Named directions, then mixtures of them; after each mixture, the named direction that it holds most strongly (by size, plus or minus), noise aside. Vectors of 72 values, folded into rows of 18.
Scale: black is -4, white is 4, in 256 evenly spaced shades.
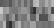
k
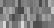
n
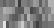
n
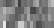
n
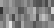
k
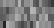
k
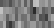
k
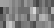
k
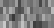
n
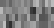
k
